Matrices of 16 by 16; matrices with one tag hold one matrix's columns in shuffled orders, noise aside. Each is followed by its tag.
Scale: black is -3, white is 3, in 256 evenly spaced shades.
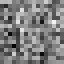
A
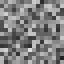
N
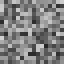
A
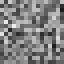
A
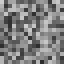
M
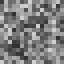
M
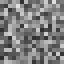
N
